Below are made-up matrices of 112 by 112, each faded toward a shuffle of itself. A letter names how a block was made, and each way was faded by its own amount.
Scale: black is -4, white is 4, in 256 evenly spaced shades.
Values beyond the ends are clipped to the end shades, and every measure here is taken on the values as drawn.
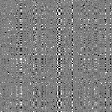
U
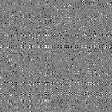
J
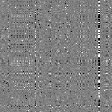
U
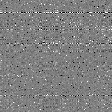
J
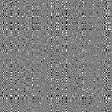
U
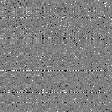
J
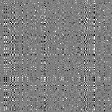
U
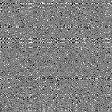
J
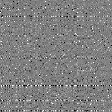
J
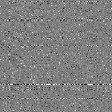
J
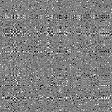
J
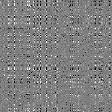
U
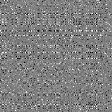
J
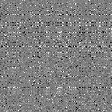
J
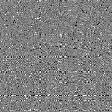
J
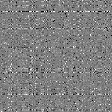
J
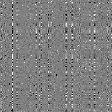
U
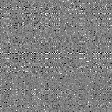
J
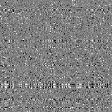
J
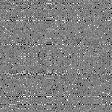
J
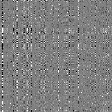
U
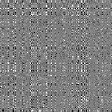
U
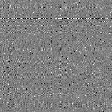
J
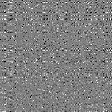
J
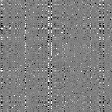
U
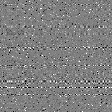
J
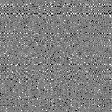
J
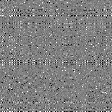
J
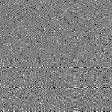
J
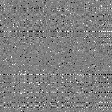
J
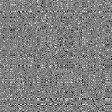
J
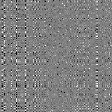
U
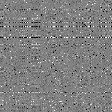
J
